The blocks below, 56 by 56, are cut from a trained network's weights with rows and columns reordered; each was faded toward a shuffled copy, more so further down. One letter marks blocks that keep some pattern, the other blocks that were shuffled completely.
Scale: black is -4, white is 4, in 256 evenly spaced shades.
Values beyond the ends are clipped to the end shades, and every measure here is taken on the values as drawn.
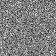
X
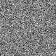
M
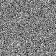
X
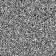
M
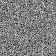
M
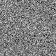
M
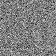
M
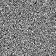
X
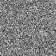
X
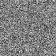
X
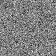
M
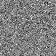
X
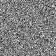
M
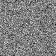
M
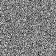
X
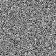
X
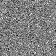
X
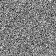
M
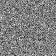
M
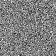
M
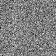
M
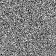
M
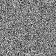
X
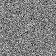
X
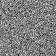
M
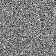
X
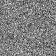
M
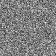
M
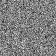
M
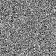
X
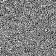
X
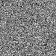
X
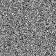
M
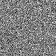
X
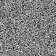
M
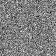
M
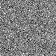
M
